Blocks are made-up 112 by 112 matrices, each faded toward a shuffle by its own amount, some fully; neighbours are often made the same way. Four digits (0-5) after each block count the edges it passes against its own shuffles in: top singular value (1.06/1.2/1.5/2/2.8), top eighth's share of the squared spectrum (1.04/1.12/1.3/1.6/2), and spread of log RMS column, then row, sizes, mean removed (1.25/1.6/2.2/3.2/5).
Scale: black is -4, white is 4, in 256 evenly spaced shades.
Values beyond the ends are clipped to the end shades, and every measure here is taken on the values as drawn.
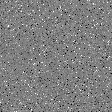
0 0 0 0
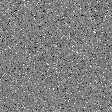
0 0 0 0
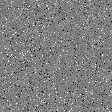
0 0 0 0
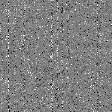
2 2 2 0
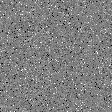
0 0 0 0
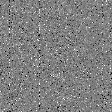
2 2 2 0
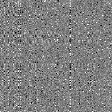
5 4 3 2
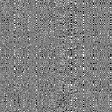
5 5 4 3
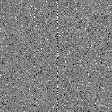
4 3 2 1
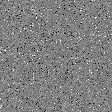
1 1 0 0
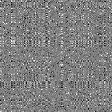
5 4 3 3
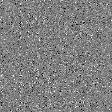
1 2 2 2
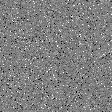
0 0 0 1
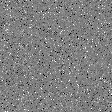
0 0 0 0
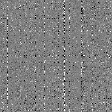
3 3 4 2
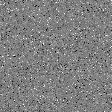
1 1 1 0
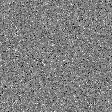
2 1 0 0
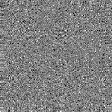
4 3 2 2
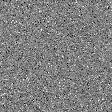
2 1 0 0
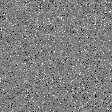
3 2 1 0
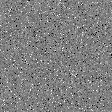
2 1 0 0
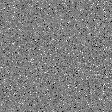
2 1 0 0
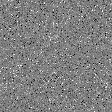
1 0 0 0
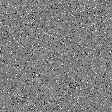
2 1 0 0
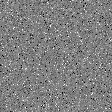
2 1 0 0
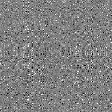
4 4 3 2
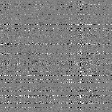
3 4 3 4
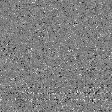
2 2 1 2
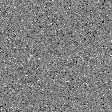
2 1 0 0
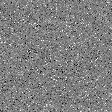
1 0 0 0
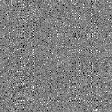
4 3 3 2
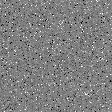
1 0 0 0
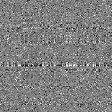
4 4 2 3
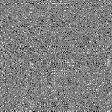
4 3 1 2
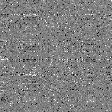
4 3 1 2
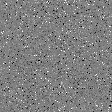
2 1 0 0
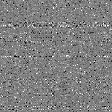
4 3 1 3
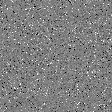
2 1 0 0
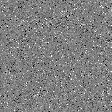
3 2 0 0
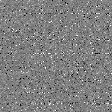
4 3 1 2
